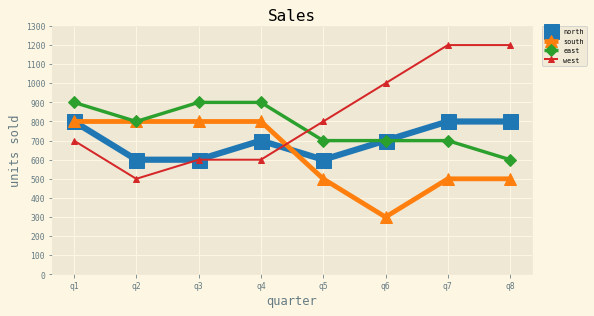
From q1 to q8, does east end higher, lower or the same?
lower
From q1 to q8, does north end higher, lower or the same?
the same
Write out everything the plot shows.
Title: Sales
x-axis: quarter, ticks q1 q2 q3 q4 q5 q6 q7 q8
y-axis: units sold, ticks 0 100 200 300 400 500 600 700 800 900 1000 1100 1200 1300
Legend: north, south, east, west
Values:
north: 800 600 600 700 600 700 800 800
south: 800 800 800 800 500 300 500 500
east: 900 800 900 900 700 700 700 600
west: 700 500 600 600 800 1000 1200 1200
